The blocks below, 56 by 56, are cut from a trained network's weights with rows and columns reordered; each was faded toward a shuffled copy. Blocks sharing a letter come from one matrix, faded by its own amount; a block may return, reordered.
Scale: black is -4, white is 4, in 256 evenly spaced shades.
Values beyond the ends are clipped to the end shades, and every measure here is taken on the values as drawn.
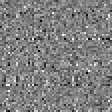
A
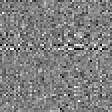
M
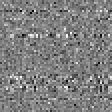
M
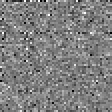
A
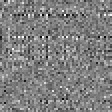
M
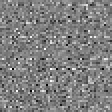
M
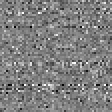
M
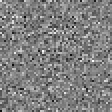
A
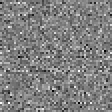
A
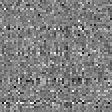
M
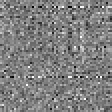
M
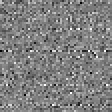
A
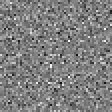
A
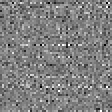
M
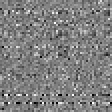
M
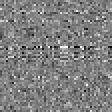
M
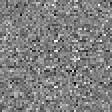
A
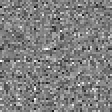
A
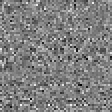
A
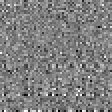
M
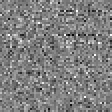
A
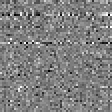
M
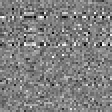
M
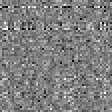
M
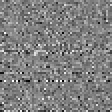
M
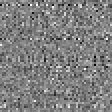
A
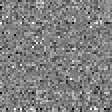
A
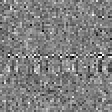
M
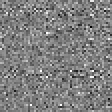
A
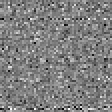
A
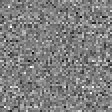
A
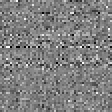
M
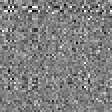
M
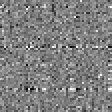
M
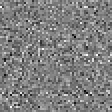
A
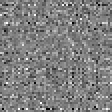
M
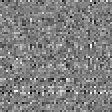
M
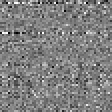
M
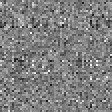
A
